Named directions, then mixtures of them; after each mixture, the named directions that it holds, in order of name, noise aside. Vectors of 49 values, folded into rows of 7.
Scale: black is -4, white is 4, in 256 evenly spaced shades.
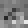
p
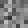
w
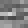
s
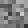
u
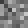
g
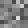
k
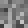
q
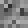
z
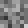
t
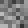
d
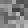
p, u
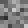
g, t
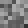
u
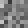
q, w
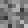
t, z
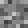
g, w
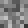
t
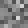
g, k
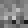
p
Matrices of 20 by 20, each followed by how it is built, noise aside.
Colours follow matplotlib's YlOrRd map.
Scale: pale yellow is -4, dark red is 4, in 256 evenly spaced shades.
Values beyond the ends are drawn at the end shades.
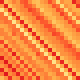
Toeplitz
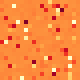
sparse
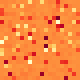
sparse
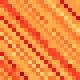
Toeplitz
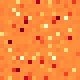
sparse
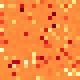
sparse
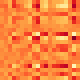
low rank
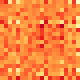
low rank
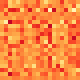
low rank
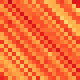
Toeplitz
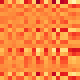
low rank
